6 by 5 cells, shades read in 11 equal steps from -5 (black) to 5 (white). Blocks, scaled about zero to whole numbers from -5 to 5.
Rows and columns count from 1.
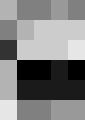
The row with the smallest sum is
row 4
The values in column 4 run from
-4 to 3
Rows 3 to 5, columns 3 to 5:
3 3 4 / -5 -4 -5 / -4 -4 -4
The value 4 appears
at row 3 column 5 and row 6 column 1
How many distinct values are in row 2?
3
